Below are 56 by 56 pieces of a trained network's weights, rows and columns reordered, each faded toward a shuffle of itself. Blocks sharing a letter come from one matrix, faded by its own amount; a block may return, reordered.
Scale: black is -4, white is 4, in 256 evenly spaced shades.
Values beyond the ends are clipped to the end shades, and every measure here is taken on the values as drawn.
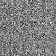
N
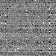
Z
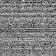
Z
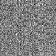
N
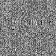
N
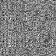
N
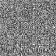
N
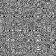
N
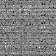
Z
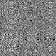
N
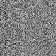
N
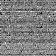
Z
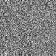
N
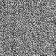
N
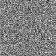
N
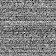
Z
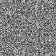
N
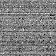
Z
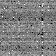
Z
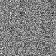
N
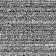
Z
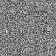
N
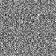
N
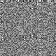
N
